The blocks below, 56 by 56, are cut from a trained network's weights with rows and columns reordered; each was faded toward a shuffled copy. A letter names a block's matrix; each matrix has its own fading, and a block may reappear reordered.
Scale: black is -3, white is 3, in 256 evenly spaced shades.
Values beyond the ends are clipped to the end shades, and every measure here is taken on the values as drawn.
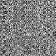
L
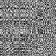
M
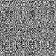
L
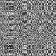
M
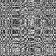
M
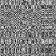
M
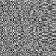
M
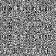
L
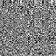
L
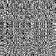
L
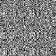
L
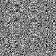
L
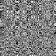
L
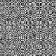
M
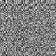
M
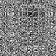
L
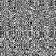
L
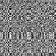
M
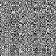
L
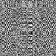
M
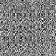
L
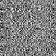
L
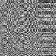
M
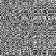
M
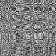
M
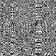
L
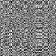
M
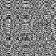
M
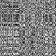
M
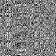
L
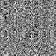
L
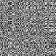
M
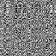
L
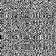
L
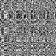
M
